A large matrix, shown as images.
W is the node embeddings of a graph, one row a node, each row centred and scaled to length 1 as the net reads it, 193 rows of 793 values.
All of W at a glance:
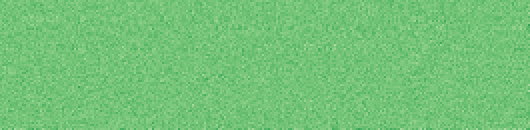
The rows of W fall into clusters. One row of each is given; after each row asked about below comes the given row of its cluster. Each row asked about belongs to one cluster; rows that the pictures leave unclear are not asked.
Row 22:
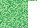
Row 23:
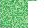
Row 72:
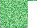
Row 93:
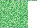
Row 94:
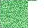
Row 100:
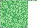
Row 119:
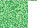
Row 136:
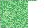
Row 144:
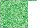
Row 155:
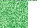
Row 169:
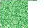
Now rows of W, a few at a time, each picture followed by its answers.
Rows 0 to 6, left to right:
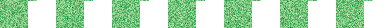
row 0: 72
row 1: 155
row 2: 119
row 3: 22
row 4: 144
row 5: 169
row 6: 94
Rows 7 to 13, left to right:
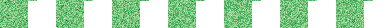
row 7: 22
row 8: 144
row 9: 72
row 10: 144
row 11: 136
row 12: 144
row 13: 94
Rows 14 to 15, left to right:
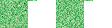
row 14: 72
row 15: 22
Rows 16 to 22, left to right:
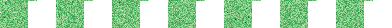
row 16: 22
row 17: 100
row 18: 94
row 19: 144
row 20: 119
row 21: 144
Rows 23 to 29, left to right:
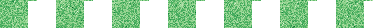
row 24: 155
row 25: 155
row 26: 93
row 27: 93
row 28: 155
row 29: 72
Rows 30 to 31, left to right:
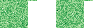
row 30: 155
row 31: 144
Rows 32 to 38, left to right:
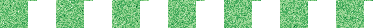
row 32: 155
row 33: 22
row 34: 100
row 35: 144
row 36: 23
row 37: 155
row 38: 136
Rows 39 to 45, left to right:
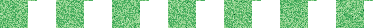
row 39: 119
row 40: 169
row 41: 23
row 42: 169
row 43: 169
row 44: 94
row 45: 93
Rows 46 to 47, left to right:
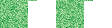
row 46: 119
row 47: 136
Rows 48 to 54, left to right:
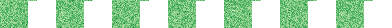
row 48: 155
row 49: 136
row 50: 72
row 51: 136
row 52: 94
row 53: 72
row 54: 136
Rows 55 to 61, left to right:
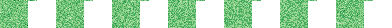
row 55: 22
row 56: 22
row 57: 23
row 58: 93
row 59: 169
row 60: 22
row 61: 94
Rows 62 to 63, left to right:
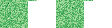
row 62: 144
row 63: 155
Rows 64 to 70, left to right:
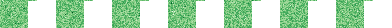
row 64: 144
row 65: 136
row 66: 23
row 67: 23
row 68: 72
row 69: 155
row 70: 94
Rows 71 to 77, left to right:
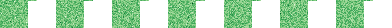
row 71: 23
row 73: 72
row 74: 72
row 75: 144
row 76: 93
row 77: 72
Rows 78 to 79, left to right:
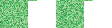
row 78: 23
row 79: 144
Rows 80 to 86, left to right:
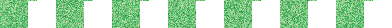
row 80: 155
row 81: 94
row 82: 93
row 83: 93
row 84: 136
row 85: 100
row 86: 155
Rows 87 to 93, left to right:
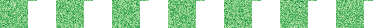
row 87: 93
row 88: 136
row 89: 72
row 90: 100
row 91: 169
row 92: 169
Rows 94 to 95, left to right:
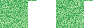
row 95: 23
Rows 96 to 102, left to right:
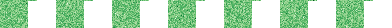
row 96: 144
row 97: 93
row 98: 136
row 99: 119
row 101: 155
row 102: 72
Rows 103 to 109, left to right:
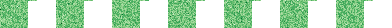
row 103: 100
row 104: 100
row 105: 169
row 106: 23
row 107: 100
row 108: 119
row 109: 100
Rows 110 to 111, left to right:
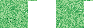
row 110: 119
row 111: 72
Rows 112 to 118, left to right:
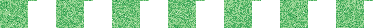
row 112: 136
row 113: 144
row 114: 94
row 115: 94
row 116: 155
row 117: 93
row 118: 93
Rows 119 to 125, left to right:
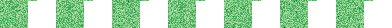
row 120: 119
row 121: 94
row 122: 119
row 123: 155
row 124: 136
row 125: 23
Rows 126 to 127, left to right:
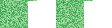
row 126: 72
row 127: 94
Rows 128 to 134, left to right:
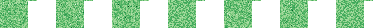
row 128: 144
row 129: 93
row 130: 100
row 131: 22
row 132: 136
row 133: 119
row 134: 22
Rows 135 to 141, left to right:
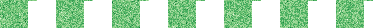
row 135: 100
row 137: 72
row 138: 169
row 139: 136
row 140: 169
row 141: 119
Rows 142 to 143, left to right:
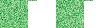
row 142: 93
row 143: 23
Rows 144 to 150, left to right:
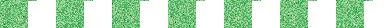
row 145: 155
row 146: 119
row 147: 100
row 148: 22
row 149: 22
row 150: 72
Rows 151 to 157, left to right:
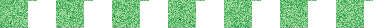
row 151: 23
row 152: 136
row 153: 136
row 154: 119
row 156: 94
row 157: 22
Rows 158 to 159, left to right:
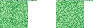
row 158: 119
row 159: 22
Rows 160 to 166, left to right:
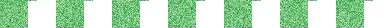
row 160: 94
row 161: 155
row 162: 72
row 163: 23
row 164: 72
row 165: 22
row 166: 136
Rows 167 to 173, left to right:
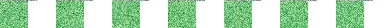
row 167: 22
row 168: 23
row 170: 93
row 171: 169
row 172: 155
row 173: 72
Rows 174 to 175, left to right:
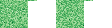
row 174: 72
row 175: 22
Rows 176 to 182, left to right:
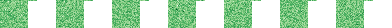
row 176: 93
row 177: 93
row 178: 169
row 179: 144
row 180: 155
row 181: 94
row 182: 93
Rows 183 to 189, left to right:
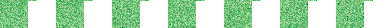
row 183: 94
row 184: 94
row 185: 169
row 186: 72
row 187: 144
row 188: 155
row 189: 155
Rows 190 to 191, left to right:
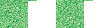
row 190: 94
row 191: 22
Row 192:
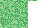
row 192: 169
